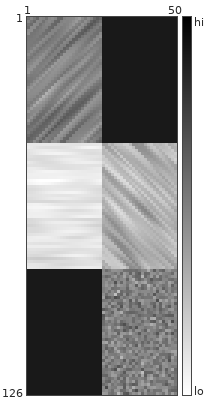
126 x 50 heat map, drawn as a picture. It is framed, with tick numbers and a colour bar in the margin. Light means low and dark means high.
It is made of 3 by 2 panels. Panel 1,1: middling, slanting up to the right. Panel 1,2: very high, flat. Panel 2,1: very low, streaked across, faint in contrast. Panel 2,2: low, slanting down to the right. Panel 3,1: very high, flat. Panel 3,2: middling, fine-grained.
